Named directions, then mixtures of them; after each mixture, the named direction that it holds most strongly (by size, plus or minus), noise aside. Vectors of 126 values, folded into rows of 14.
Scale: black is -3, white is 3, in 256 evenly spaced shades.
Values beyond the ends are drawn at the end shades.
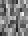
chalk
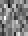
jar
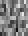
chalk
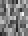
chalk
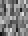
chalk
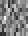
jar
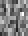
chalk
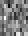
jar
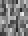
chalk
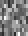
jar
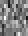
jar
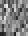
jar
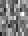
chalk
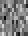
jar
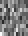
chalk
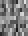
chalk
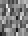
chalk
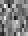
jar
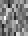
jar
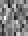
jar
